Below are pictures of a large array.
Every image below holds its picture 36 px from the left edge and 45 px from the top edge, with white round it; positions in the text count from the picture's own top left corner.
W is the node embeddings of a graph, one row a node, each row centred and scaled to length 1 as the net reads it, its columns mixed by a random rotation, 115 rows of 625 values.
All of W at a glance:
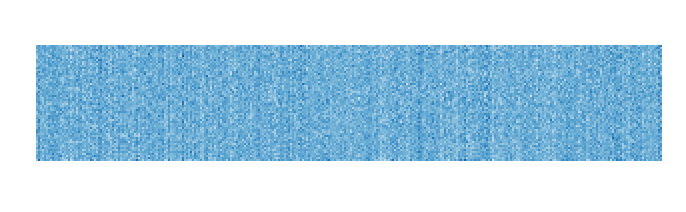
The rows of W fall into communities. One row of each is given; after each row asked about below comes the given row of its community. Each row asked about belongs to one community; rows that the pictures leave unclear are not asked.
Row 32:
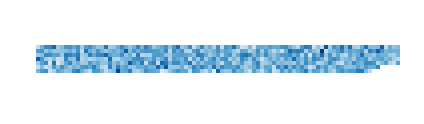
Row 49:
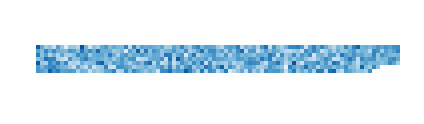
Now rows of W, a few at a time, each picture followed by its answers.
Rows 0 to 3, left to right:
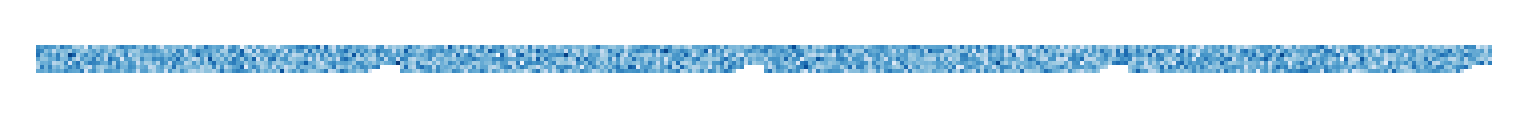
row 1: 32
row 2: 49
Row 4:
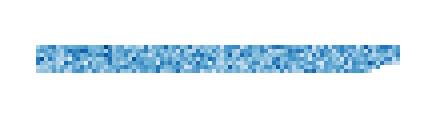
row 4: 32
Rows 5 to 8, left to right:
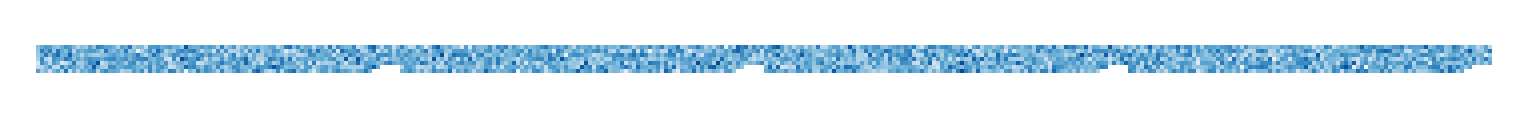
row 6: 49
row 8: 32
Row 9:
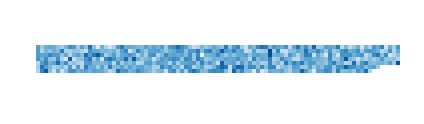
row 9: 49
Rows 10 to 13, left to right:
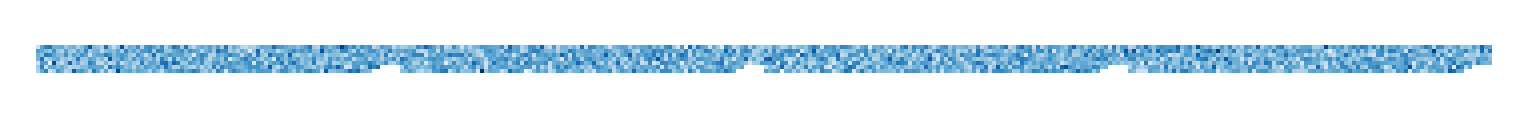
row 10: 32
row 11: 32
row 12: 32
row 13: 32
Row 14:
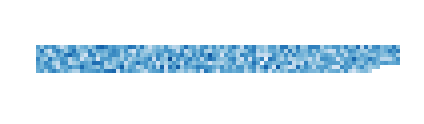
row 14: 49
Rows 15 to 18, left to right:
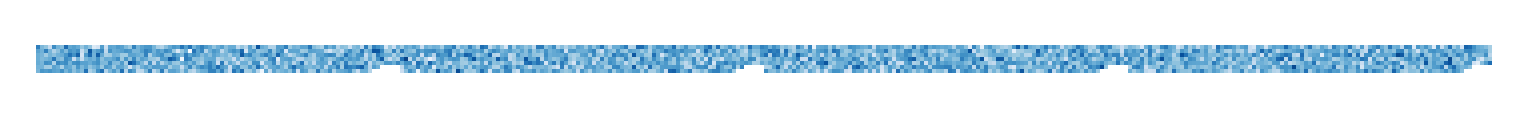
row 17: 49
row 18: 49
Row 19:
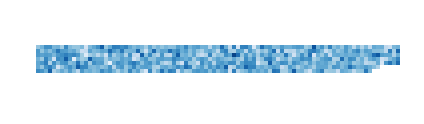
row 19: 49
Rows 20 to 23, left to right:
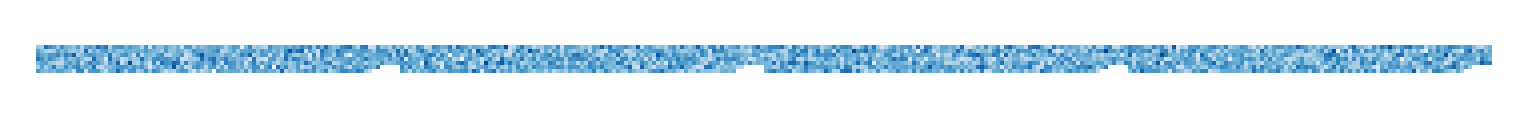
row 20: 32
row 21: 32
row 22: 32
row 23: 49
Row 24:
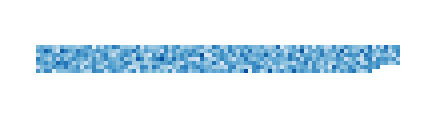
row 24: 32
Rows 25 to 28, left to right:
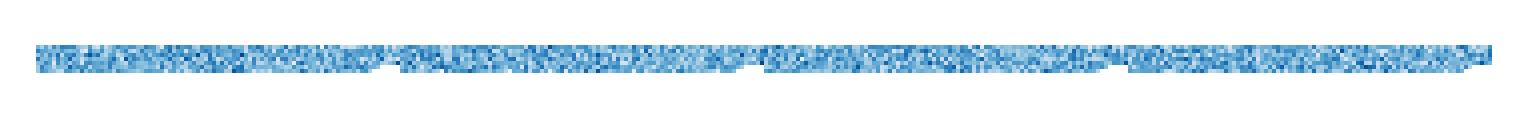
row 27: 49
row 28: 49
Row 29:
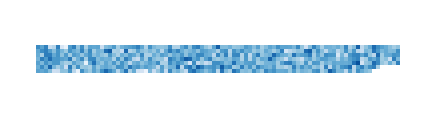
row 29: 49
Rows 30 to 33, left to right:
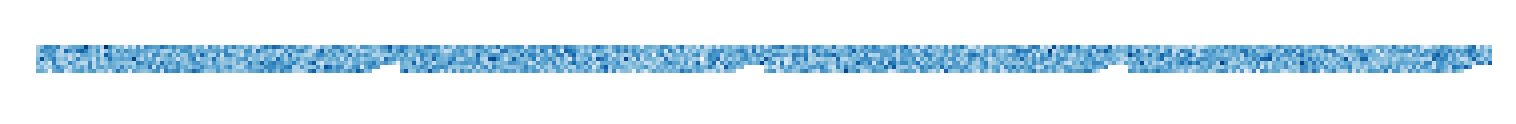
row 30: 32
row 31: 49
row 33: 49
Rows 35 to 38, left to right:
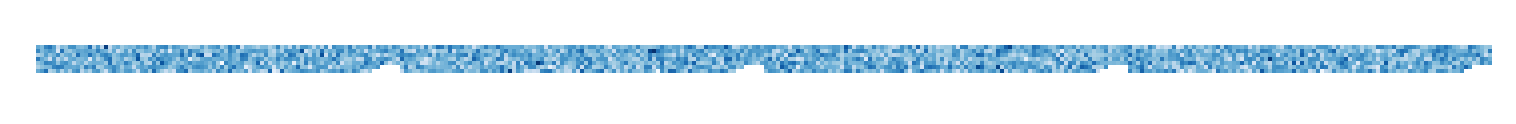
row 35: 32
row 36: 32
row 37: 32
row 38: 49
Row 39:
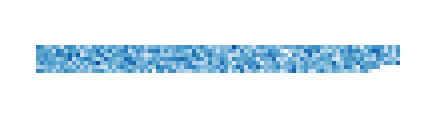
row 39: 49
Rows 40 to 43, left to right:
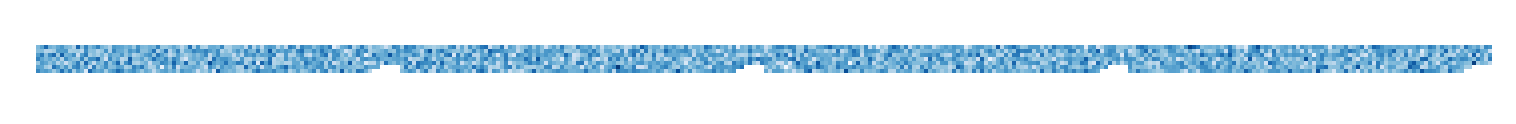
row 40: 32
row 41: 32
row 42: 32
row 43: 32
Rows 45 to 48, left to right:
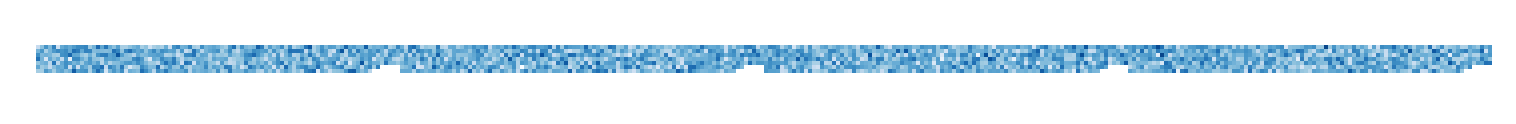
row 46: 49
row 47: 49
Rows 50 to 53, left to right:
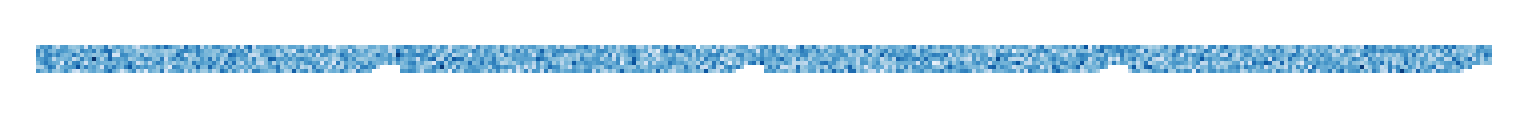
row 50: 49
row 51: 49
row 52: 49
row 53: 32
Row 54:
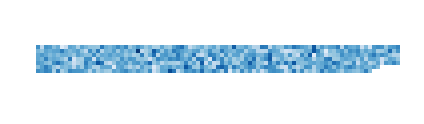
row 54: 49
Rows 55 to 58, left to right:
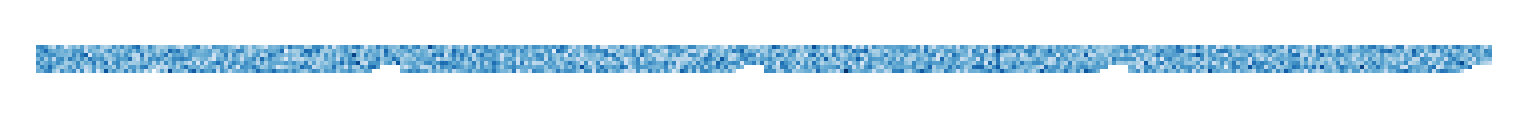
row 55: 49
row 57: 32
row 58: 32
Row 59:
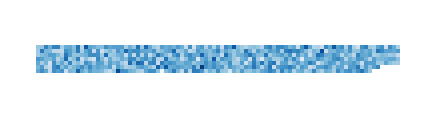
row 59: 32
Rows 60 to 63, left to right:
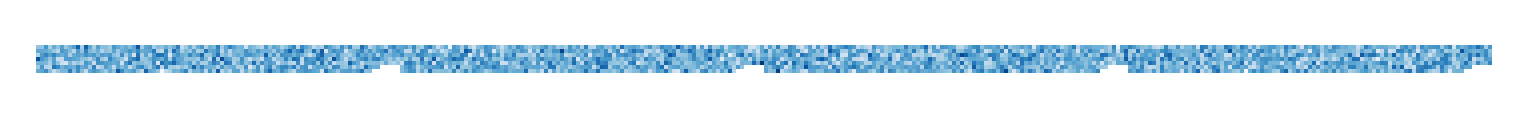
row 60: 32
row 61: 49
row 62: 49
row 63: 49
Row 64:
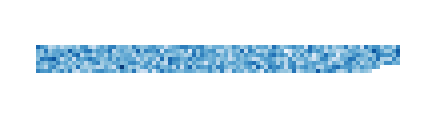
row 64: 49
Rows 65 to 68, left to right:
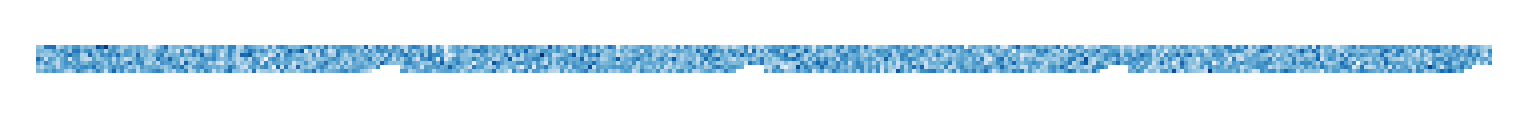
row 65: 32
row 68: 32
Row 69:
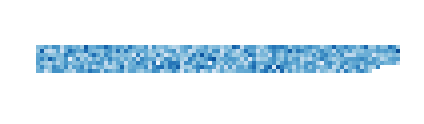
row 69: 32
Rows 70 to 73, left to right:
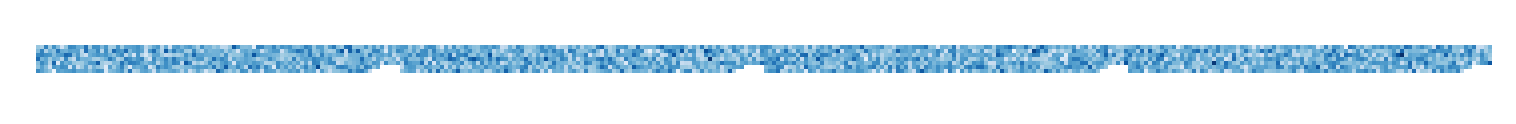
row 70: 32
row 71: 49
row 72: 49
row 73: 49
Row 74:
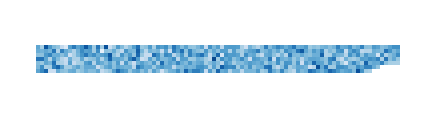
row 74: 32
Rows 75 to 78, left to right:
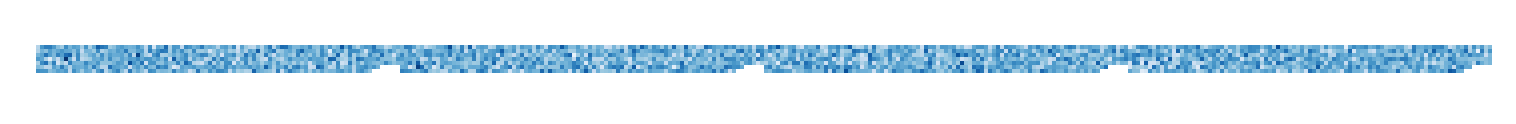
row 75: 32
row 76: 32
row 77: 32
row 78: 32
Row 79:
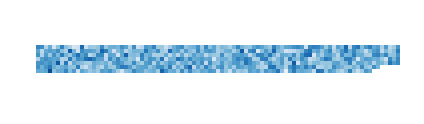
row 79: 49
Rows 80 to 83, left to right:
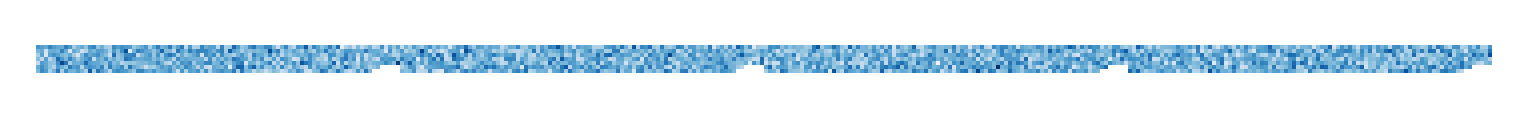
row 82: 32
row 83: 32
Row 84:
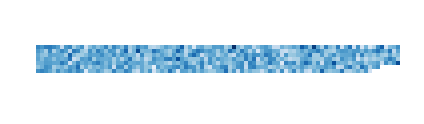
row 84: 49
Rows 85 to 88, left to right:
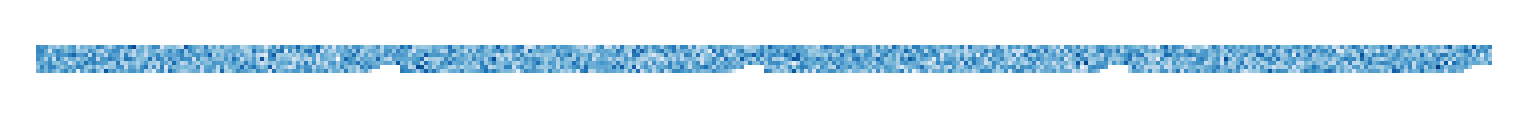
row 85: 49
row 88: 49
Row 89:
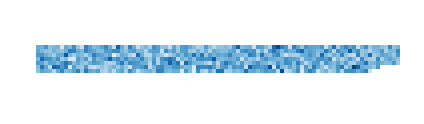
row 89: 32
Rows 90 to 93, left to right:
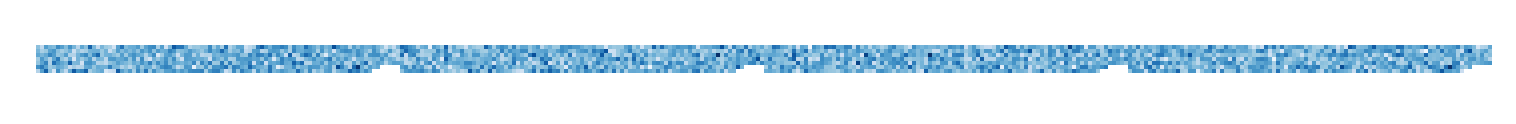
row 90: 32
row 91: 49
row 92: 32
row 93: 32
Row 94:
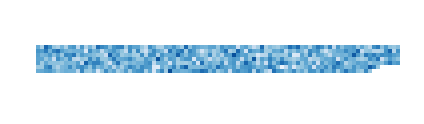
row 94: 49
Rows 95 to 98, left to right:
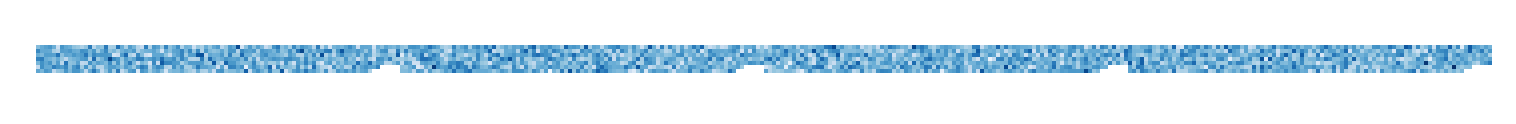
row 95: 32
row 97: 32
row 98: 49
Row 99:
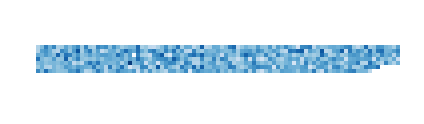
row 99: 32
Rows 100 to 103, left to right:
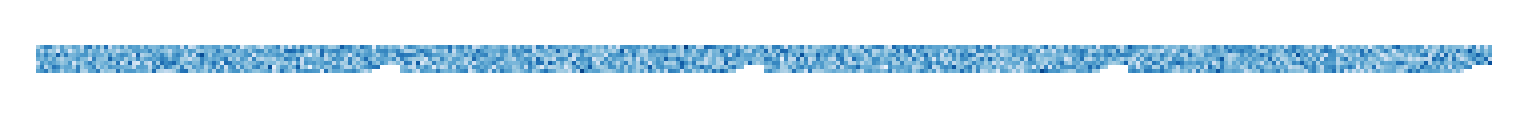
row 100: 32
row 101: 32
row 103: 49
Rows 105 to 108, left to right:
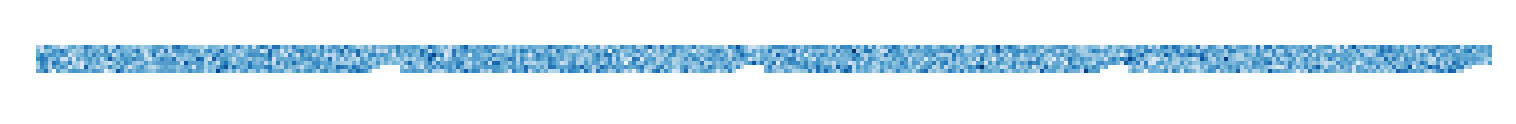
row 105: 32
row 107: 32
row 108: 32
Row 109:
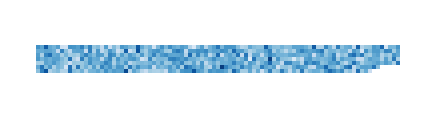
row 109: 49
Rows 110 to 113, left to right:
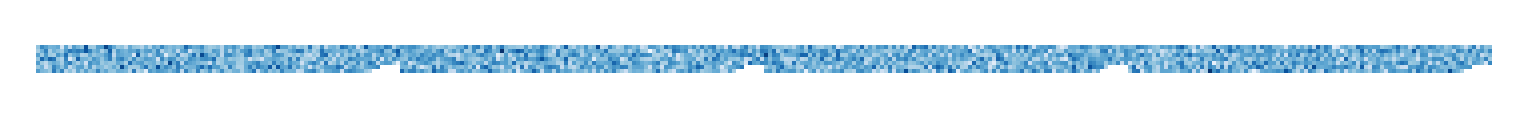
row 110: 32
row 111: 49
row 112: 49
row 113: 32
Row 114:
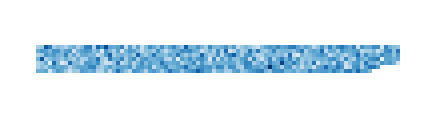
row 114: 32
